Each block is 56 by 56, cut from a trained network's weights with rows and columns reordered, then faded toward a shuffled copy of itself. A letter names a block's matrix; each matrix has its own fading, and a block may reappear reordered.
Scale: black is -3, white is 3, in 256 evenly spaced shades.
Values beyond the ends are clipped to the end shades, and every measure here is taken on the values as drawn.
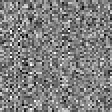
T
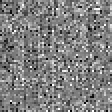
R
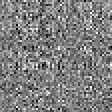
T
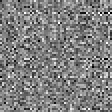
T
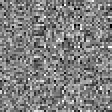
T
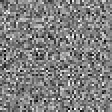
T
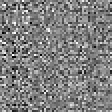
T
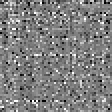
R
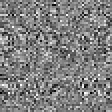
T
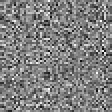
T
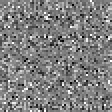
R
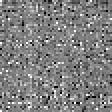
R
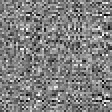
T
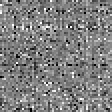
R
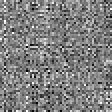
T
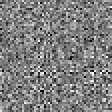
T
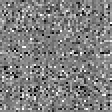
R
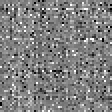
R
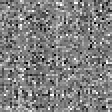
R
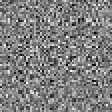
T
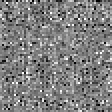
R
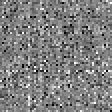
R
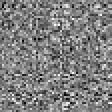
T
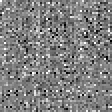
R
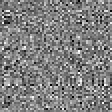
T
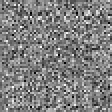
T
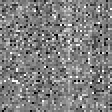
R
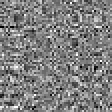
T
